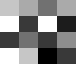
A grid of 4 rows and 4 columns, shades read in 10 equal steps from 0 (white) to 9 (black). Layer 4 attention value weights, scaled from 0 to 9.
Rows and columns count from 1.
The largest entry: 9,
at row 4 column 3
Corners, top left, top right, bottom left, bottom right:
2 3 0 7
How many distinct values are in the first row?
3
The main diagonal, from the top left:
2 7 7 7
